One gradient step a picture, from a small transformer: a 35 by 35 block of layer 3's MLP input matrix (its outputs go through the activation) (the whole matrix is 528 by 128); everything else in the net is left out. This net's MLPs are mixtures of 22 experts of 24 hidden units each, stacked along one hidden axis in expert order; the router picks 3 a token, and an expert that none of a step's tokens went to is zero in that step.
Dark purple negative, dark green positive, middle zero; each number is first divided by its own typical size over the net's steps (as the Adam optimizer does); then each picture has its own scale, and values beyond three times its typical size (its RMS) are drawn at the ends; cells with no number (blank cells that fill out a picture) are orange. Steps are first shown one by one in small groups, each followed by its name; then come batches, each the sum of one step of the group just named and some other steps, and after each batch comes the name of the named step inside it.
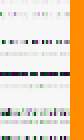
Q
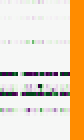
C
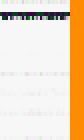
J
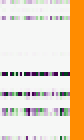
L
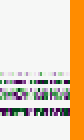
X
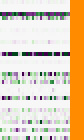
J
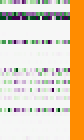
J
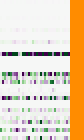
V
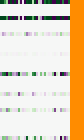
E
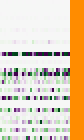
V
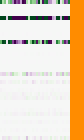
E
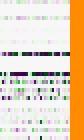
V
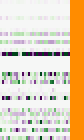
V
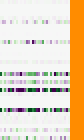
E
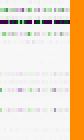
E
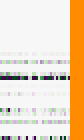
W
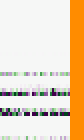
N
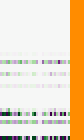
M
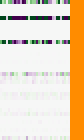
W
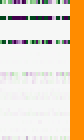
W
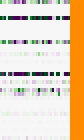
M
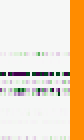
N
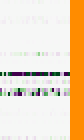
W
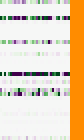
W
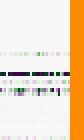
N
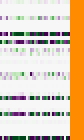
W
